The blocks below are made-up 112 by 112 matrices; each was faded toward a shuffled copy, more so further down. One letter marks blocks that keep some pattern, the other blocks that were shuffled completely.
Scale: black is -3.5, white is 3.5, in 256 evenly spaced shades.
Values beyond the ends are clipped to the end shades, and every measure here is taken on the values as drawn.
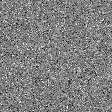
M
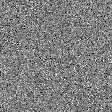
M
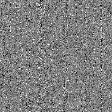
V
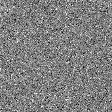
M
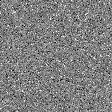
M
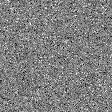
M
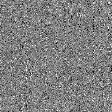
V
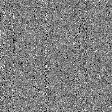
V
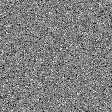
M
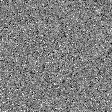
M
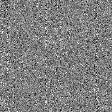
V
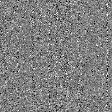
V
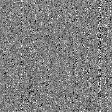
V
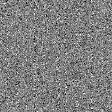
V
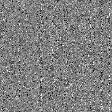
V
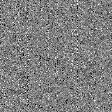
V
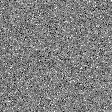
M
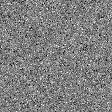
M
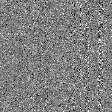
V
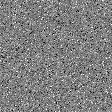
M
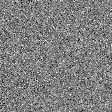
M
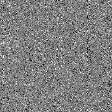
V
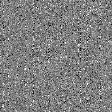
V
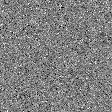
M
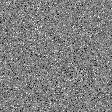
M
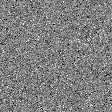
M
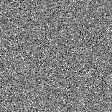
M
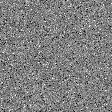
M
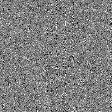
V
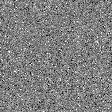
M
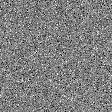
M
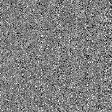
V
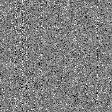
V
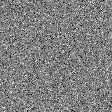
M
